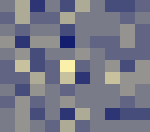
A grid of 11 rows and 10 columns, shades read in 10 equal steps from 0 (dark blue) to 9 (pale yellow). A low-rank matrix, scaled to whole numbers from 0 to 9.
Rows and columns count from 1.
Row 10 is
4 5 2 4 1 6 4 1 2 2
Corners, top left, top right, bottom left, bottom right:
4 3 4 4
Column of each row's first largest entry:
2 2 9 1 2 5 5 3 2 6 5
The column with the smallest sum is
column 3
